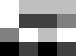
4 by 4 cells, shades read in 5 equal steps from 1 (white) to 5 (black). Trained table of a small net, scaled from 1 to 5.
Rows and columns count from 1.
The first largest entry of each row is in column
2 2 1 1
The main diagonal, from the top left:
1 4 2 4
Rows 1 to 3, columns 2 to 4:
2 2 2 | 4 4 3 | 1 2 1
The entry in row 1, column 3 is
2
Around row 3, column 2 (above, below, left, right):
4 4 3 2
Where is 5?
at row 4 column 1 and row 4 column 3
